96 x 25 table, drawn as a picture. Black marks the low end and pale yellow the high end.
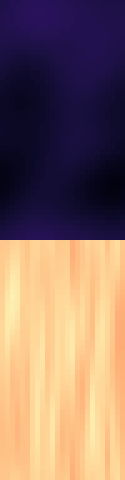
The table splits into 2 rows of 1 panel. Panel 1,1: very low, smooth, faint in contrast. Panel 2,1: very high, streaked downward, faint in contrast.
